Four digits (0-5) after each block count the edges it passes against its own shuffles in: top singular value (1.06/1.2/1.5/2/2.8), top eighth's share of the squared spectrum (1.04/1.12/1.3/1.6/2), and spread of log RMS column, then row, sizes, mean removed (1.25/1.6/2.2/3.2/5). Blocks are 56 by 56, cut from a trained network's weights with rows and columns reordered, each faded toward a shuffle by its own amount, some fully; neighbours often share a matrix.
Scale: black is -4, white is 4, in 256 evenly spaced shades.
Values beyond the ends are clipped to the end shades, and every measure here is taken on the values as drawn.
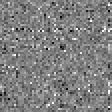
2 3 1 2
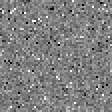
0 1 0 0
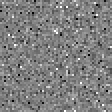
0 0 0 0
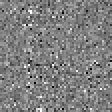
2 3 1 2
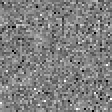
1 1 0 0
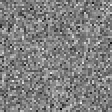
1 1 0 0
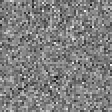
0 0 0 0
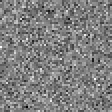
1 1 0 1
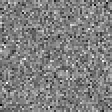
0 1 0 0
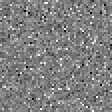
0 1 0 0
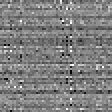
4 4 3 2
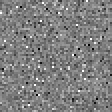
0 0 0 0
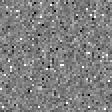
0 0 0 0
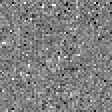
1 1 0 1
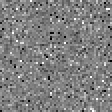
1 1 1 0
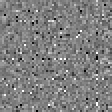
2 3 2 2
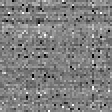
3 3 2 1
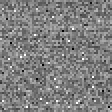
1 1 0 0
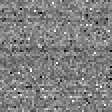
2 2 0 0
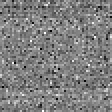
2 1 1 0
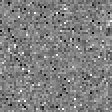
0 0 0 0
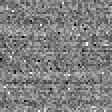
3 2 0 0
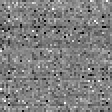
3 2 1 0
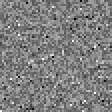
0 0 0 0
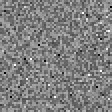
0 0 0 0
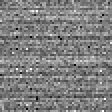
4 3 1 1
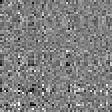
3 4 2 2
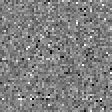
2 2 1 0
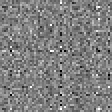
3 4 2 2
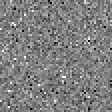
2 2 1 0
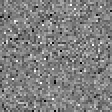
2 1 0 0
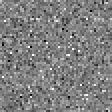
1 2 0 0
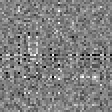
4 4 2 3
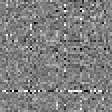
4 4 2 2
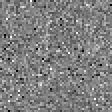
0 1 0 0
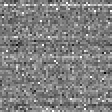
3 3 0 1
